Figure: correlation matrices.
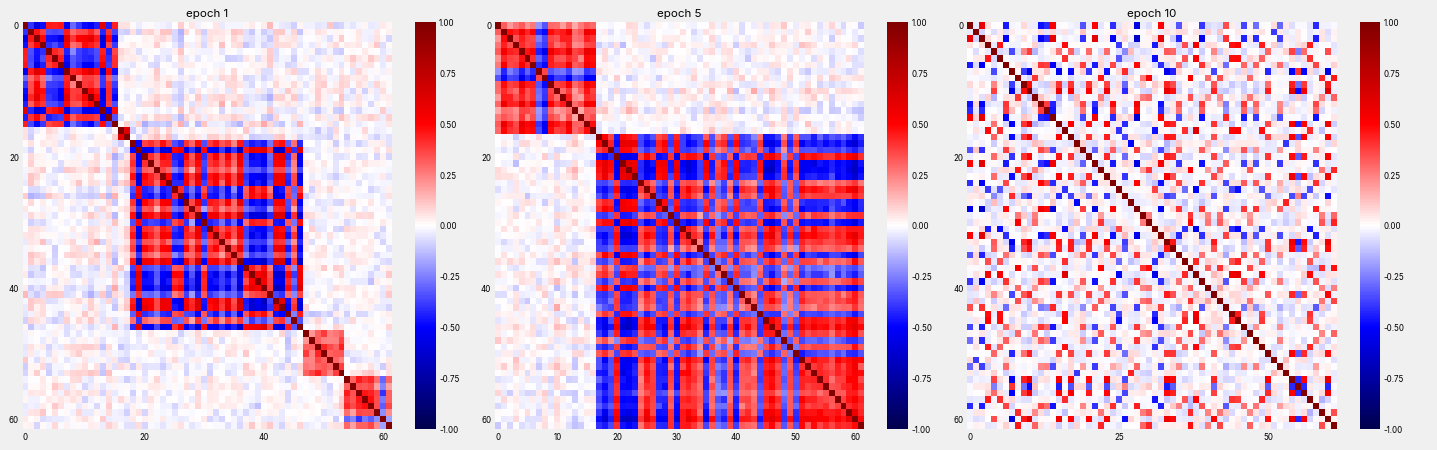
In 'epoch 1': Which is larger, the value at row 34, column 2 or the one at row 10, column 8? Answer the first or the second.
the second
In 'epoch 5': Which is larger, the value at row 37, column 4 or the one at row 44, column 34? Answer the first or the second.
the first
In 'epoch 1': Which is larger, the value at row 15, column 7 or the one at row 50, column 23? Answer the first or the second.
the second
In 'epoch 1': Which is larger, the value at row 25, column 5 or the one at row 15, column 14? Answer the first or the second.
the first
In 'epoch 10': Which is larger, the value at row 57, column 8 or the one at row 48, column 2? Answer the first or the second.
the first
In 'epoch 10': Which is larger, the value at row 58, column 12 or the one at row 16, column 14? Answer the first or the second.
the first
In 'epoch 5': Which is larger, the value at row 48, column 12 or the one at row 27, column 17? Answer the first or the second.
the second
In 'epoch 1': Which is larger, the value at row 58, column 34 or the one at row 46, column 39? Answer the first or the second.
the second
